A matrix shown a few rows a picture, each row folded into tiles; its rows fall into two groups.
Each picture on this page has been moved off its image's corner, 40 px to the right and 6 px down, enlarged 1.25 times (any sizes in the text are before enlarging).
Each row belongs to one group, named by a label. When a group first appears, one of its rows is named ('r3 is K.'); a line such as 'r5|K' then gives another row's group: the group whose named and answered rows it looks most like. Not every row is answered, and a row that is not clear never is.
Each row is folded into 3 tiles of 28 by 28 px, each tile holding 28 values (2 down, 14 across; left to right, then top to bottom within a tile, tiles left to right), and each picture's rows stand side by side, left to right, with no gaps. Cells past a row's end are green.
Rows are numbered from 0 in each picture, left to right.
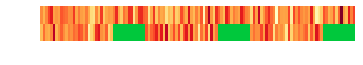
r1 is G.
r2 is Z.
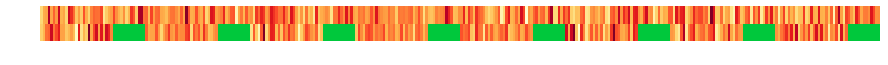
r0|Z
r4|Z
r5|Z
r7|G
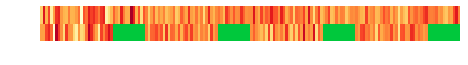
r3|Z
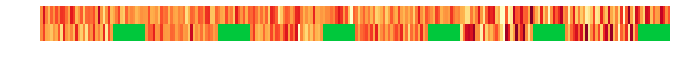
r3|G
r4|Z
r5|G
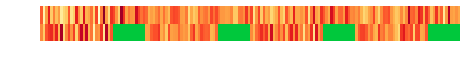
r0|G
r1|Z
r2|G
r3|Z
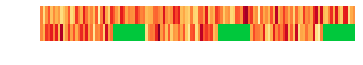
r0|G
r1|Z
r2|Z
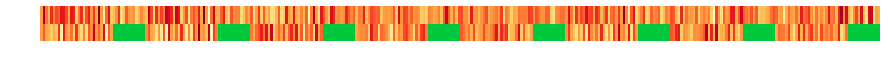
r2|G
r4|Z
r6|Z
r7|Z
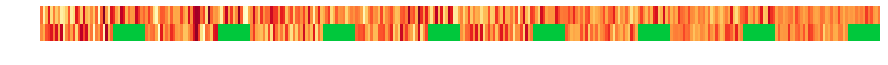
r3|Z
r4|G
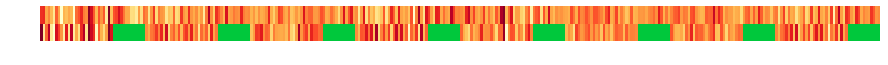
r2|Z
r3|G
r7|G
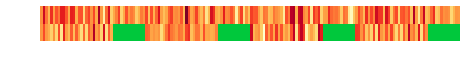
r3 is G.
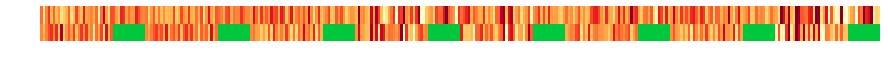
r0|G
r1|G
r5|Z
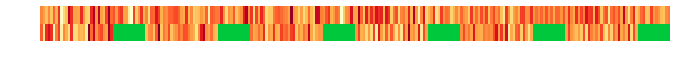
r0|Z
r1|Z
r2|Z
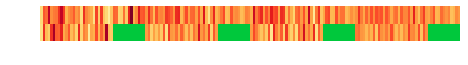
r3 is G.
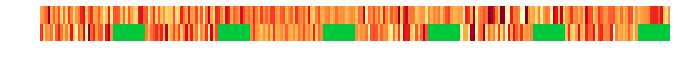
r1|G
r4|Z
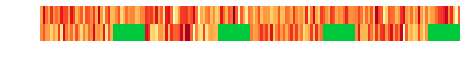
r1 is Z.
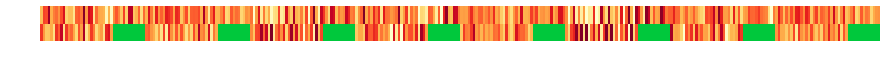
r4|Z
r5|G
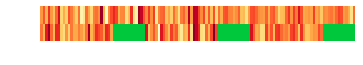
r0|Z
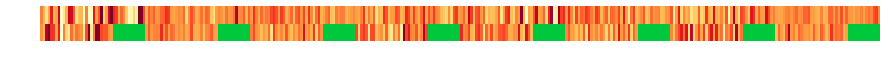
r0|Z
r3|Z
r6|G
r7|Z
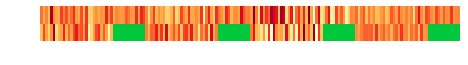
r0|Z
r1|G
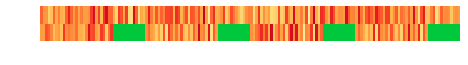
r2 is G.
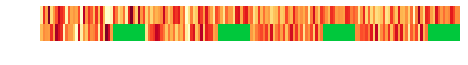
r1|Z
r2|G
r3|G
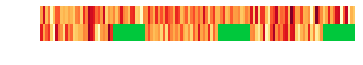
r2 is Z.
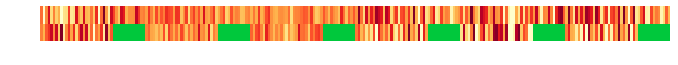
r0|G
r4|Z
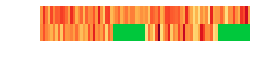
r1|Z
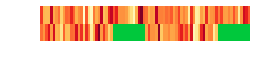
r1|Z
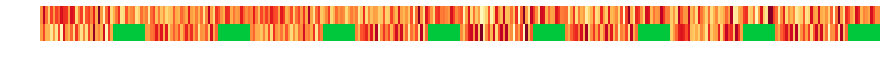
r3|G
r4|G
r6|Z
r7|G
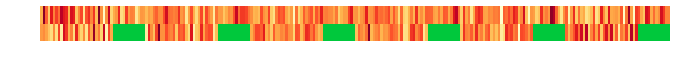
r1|Z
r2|Z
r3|Z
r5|G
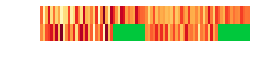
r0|G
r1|G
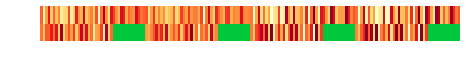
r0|G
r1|G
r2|G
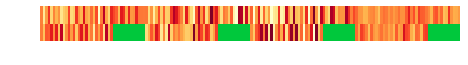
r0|G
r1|Z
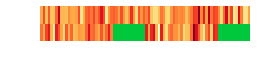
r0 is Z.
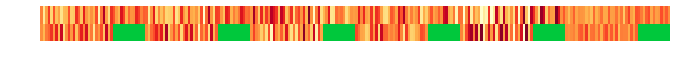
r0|G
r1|G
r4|G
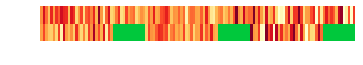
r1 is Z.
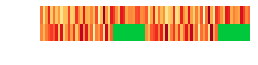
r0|G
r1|G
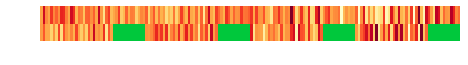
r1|G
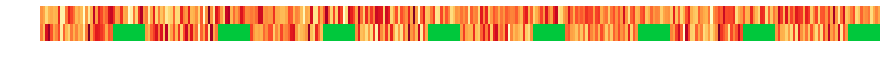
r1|G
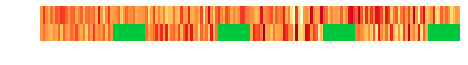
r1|G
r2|Z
